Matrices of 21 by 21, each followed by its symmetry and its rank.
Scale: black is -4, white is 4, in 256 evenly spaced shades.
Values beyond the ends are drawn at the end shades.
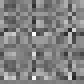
neither, rank two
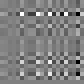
neither, rank one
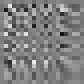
antisymmetric, rank two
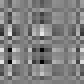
neither, rank one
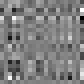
neither, rank two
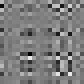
neither, rank two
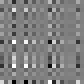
neither, rank one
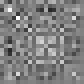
symmetric, rank three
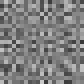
antisymmetric, rank two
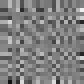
antisymmetric, rank two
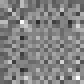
symmetric, rank three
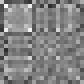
symmetric, rank three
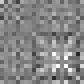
symmetric, rank three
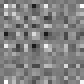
symmetric, rank three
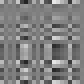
neither, rank one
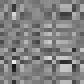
neither, rank two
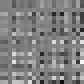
antisymmetric, rank two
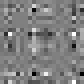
antisymmetric, rank two
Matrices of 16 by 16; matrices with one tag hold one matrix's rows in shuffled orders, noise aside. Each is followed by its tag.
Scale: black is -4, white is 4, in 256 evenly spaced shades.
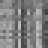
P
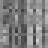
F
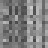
F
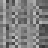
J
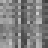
P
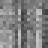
P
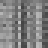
P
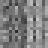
F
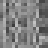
J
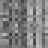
F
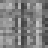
P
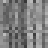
F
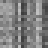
P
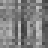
P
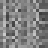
J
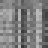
P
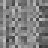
J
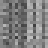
F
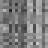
F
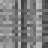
P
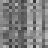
F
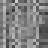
J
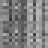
F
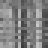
P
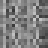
J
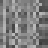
J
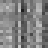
P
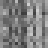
F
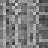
J
